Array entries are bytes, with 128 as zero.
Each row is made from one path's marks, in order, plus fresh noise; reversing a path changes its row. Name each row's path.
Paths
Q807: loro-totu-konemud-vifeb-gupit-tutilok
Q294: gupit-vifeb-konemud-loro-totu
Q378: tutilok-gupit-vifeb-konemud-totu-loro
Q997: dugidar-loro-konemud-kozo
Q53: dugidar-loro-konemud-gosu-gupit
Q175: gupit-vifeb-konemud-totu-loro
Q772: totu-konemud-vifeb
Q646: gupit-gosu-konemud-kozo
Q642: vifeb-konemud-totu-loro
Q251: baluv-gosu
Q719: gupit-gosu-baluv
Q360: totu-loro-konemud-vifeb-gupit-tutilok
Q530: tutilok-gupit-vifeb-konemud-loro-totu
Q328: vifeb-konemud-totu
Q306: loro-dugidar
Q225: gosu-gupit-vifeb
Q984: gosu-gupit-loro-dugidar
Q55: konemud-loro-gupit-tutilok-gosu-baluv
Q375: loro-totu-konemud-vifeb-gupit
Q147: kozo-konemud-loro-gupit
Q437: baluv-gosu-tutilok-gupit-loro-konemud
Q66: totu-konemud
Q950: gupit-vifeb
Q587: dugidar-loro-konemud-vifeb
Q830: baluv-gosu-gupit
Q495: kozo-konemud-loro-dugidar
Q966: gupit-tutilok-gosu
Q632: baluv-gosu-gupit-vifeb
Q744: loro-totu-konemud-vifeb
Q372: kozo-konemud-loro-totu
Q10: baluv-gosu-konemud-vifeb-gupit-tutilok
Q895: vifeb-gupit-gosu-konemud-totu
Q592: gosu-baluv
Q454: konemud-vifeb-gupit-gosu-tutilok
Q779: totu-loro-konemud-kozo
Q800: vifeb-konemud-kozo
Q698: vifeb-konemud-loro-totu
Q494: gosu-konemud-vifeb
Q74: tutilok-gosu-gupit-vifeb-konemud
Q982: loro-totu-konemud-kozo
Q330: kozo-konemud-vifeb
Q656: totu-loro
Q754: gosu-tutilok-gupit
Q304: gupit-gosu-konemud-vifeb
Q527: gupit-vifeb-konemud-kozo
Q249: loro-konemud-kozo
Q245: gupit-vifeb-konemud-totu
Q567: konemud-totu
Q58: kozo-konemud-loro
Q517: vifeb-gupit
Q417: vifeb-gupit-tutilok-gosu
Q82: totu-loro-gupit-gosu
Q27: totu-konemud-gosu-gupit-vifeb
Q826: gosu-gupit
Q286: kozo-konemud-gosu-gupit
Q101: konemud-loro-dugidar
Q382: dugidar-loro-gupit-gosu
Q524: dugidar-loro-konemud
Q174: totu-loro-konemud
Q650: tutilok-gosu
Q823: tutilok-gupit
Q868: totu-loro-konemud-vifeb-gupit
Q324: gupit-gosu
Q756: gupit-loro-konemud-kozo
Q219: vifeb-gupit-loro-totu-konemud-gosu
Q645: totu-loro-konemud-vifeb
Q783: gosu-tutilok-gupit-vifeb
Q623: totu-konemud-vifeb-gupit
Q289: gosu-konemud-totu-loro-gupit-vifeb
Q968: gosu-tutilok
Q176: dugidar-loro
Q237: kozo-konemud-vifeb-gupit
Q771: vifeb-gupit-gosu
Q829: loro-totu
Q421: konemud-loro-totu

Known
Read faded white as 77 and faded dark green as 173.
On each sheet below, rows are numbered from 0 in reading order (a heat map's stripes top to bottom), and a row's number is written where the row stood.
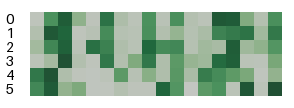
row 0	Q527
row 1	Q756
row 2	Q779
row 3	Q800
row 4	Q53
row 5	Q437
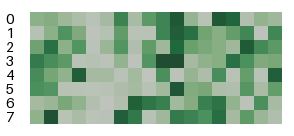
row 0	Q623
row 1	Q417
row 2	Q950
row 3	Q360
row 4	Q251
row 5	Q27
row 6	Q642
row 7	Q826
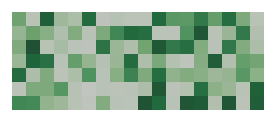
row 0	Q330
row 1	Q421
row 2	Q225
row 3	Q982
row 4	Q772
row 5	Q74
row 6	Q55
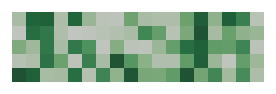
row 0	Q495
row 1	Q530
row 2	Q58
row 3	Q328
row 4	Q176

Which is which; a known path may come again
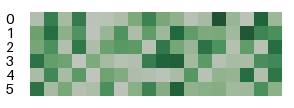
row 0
Q175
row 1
Q950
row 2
Q592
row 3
Q645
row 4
Q324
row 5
Q772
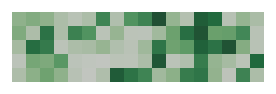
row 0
Q623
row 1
Q58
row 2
Q147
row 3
Q74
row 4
Q642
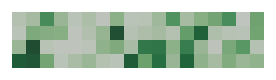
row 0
Q650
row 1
Q895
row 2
Q289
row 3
Q587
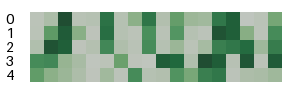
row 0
Q800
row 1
Q527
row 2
Q756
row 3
Q55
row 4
Q494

